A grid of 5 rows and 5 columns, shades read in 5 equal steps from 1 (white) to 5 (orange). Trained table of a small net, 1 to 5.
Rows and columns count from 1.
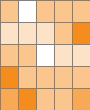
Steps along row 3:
same down up same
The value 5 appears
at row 2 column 5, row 4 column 1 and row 5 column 2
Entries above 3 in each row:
0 1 0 1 3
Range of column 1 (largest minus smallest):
3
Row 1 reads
3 1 3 3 3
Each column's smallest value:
2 1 1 2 2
